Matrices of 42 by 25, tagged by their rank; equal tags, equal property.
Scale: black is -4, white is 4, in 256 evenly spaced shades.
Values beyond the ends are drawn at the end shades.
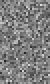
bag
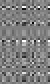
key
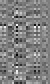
key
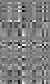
key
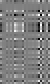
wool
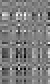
key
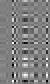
wool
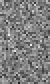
bag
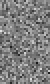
bag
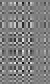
wool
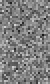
bag
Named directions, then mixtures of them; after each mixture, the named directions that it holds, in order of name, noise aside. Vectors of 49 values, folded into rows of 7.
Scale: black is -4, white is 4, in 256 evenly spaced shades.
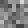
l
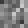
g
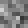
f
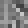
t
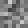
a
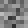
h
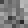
g, h, l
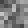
h, l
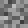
a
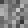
f, g, t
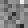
l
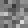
a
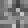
a, h, t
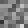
a, g, l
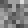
l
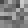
a, g, l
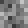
g, h, l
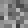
f, t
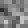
f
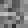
a, g, h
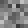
l, t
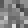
l, t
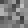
a, f, g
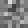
a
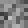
h, l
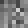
g, t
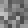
f, h, t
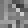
t
